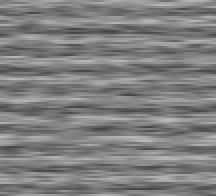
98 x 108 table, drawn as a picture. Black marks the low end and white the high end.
There is no overall slope. Stripes running across repeat 10 times from top to bottom. On average the colour sits 50% of the way up the scale. Streaks run across, left to right.
